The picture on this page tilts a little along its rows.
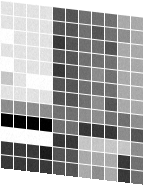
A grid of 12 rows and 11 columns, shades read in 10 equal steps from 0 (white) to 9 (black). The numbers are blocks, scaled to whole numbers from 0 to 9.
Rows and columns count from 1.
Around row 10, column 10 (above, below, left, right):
4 7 2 4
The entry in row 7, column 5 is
6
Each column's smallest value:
0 0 0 0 5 5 2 2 2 2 3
